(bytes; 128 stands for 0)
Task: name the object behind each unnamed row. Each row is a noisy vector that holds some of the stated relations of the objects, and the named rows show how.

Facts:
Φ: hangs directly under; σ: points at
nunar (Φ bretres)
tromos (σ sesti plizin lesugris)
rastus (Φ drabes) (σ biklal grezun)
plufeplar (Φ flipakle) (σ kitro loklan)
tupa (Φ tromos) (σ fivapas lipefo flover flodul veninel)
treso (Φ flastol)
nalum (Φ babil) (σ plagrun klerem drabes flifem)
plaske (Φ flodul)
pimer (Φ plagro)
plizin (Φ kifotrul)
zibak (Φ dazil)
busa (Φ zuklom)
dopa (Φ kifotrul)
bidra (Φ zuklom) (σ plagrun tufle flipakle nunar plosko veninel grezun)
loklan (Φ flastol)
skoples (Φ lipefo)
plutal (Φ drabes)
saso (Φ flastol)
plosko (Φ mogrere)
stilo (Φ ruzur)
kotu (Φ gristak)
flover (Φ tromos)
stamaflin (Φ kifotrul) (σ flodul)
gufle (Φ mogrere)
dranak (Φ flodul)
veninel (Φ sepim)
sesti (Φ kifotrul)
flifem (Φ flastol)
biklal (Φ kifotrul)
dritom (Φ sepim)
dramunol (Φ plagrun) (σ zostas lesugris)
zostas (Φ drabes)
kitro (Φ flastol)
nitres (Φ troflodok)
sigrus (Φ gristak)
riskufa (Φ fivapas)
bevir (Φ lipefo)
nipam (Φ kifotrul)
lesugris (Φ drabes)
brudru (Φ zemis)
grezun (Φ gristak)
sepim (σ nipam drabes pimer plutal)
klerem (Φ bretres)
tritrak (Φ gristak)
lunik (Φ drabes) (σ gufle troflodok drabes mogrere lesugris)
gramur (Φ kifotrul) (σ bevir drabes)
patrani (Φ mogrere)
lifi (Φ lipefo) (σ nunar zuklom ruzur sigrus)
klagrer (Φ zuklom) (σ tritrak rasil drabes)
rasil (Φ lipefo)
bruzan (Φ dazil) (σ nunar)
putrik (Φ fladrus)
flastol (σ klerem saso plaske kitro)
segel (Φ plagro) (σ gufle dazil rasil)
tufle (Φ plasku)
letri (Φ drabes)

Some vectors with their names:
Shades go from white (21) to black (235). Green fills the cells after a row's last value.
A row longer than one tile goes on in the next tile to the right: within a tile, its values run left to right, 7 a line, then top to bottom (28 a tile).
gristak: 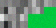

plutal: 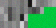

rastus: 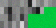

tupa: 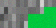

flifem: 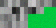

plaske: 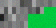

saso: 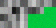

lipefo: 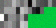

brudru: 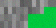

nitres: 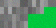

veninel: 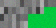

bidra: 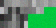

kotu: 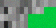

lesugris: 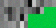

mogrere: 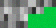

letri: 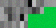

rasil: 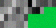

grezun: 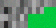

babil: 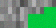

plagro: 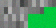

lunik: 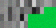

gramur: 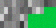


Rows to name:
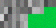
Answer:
stamaflin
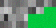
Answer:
patrani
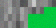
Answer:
troflodok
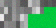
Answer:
kifotrul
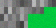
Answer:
dazil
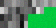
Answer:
klagrer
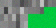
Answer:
flodul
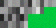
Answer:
zuklom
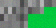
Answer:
pimer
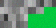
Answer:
plosko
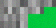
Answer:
ruzur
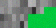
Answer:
nalum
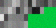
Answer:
bevir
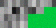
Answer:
treso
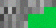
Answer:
bruzan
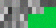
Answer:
biklal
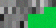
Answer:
segel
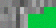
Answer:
fivapas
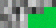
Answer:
flastol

